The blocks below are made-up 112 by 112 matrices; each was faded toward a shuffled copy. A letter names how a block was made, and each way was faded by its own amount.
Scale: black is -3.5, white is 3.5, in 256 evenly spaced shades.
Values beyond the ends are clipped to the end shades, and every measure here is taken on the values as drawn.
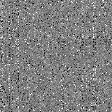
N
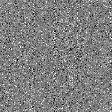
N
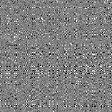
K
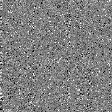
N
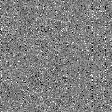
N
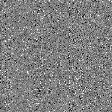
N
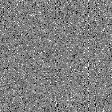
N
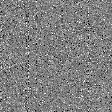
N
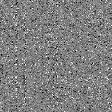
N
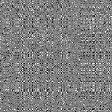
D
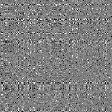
K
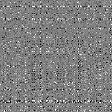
K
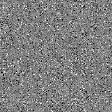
N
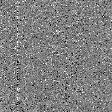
N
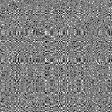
D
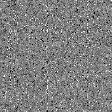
N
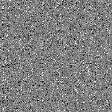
N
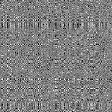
D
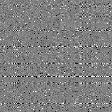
K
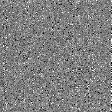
N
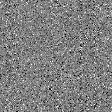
N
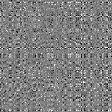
D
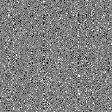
N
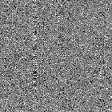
N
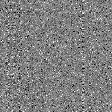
N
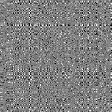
D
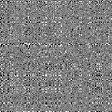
K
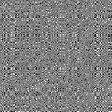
D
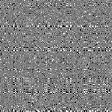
K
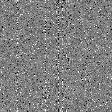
N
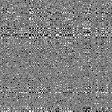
K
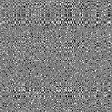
D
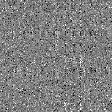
N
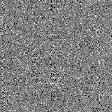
N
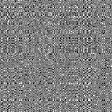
D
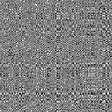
D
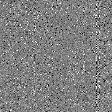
N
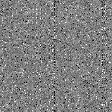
N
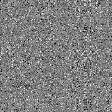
N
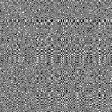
D
